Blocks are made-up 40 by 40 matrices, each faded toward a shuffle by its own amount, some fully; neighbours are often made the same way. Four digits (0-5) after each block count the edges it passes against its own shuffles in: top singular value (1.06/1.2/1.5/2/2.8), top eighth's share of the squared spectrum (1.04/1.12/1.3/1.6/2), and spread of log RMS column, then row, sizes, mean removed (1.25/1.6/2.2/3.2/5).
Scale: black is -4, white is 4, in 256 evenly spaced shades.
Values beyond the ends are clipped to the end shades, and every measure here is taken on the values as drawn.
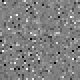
0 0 0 0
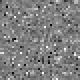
2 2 0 1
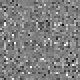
3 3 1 1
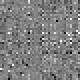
4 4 2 1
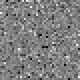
1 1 0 0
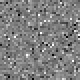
1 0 0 0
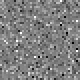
0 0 0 0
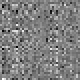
4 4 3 2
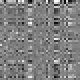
5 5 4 3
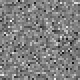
0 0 0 0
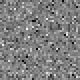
2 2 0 0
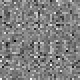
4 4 2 2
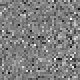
3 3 1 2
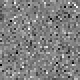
1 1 0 0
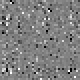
3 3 2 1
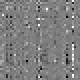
4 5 2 2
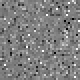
1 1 0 0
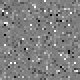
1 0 0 0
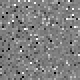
0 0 0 0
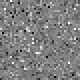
0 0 0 0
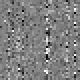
2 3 3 0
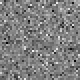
0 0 0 0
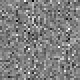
1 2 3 0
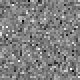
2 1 0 0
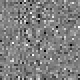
3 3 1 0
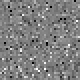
2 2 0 0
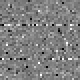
2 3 0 2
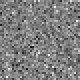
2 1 0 0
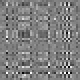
5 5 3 3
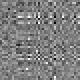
4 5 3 2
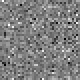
3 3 1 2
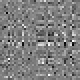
4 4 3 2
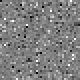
2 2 1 0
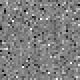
1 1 0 0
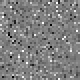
0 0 0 0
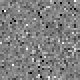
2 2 0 0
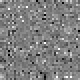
3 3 2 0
